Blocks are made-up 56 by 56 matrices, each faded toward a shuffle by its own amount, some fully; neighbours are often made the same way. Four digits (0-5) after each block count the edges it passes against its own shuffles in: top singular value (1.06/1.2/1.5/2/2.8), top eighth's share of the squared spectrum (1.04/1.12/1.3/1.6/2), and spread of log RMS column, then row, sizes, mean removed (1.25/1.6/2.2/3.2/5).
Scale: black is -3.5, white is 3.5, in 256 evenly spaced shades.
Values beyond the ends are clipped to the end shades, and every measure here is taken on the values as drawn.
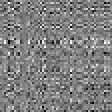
4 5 3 3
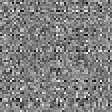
4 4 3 3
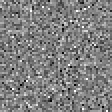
0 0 0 0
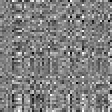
4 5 3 3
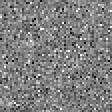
0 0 0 0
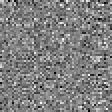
4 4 2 2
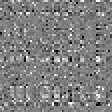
4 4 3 3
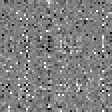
4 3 2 2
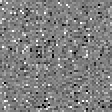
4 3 1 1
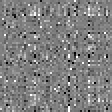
4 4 2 2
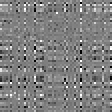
5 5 4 4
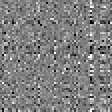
4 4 3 2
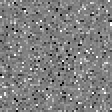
0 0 0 0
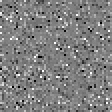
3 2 1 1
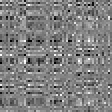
5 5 3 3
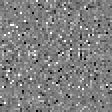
3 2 0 1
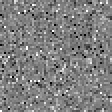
2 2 0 0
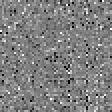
3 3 1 1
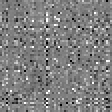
4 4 2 2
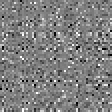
4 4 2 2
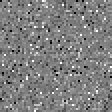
1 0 0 0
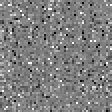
3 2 1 1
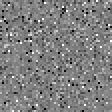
2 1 0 0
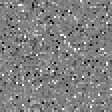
1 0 0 0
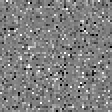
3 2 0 1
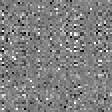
4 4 2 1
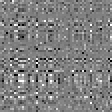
5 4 3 3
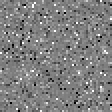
0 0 0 0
